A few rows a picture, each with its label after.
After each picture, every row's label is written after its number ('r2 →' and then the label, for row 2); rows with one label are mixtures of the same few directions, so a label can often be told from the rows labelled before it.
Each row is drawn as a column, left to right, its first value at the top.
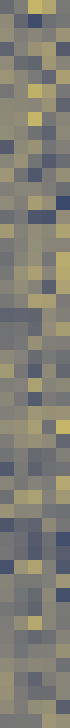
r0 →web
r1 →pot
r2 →pot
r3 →pot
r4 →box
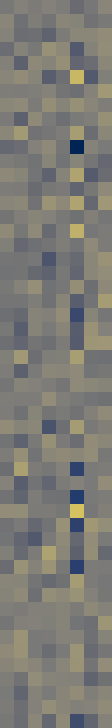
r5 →web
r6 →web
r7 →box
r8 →box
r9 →pot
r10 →web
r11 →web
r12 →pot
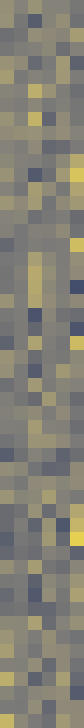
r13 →web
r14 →web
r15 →pot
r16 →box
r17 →web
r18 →box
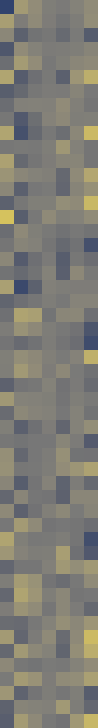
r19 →pot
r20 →pot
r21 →pot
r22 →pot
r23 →box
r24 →web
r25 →web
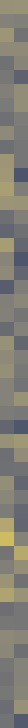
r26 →box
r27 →box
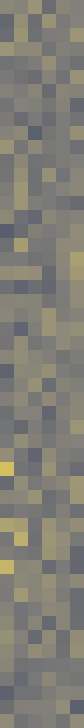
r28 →web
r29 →box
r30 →pot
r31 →pot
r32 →web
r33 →box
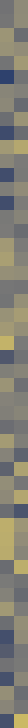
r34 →web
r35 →web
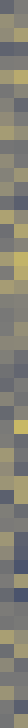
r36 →pot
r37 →box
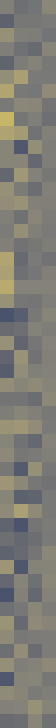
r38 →pot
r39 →web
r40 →box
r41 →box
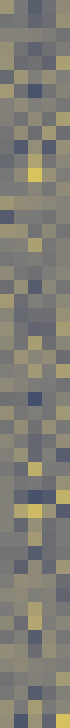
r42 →pot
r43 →web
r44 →box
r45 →web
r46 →web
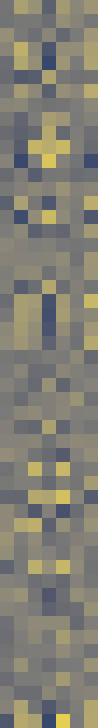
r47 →web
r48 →pot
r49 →web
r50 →pot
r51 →web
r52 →box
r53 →pot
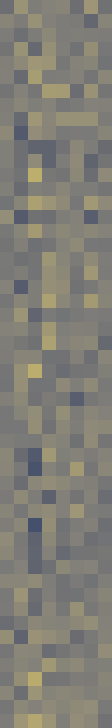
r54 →pot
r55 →pot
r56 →web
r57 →pot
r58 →pot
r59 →box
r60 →pot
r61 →web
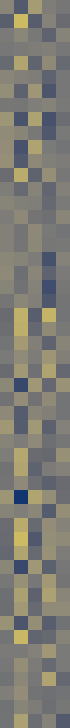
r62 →pot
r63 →pot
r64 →pot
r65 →pot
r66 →web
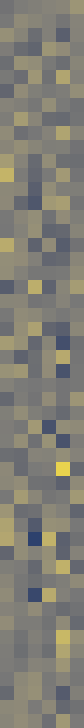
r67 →box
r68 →web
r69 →box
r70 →box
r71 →web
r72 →box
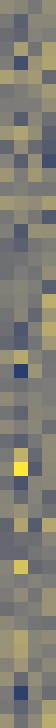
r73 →web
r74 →web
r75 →web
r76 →pot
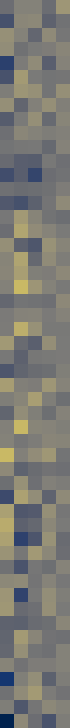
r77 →web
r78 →box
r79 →box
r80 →web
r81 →pot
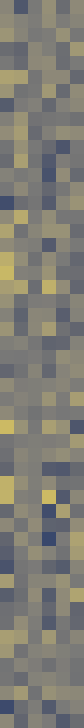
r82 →box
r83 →pot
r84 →pot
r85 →box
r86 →web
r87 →box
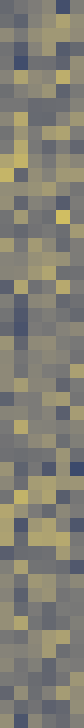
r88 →box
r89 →pot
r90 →box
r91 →box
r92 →pot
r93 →web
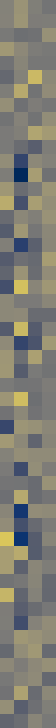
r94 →box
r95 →box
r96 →web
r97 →pot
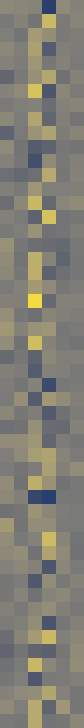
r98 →web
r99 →box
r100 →pot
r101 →pot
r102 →box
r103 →web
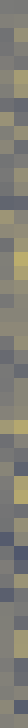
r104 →box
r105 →box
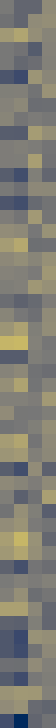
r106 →web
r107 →web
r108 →pot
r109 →box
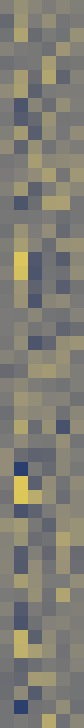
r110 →web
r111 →box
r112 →pot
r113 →web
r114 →box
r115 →box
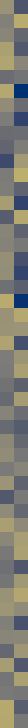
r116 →pot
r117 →pot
